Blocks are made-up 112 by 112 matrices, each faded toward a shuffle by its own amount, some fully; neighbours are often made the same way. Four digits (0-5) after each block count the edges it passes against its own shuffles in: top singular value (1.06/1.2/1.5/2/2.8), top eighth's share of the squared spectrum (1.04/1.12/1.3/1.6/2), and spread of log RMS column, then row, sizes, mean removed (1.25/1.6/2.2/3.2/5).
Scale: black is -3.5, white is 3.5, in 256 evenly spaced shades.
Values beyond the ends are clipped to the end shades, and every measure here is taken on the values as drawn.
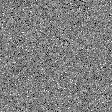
0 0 0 0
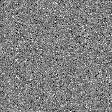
0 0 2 0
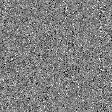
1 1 2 0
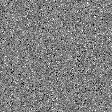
0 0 2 0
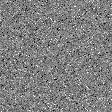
0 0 0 0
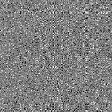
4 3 3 2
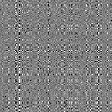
5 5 4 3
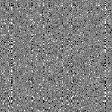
5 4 3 2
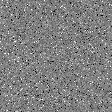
0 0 0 0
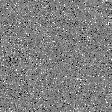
3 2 0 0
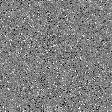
3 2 0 1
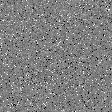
2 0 0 0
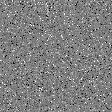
2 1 0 0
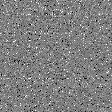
3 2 0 1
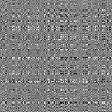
5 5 4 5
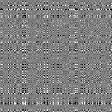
5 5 4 4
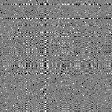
5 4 3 3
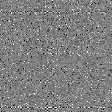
4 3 1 2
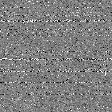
2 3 0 3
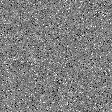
0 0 0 0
